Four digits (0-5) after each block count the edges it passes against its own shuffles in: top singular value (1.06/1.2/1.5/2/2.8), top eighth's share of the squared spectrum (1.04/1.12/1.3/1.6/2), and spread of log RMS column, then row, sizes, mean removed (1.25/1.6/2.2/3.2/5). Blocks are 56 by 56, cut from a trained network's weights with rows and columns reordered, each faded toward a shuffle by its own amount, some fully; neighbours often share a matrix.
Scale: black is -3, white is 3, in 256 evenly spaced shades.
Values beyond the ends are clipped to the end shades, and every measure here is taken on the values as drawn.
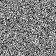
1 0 0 0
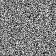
0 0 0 0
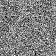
0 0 0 0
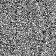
1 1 0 0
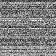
4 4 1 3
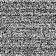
3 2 0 1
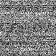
3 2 0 0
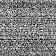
3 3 0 1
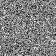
0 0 0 0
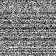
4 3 0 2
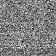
1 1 0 0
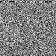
3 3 0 2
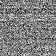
2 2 0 0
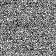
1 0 0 0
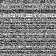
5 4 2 3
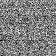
1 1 0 0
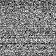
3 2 0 1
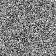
0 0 0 0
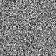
3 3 0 1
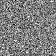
0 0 0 0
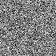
0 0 0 0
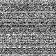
4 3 0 2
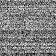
3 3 0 1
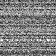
4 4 1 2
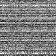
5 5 2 3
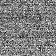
2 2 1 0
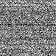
2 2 0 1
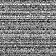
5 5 1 3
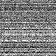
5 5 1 3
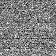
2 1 0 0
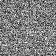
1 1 0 0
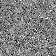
0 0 0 0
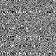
4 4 2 2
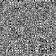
3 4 1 2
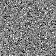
2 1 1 0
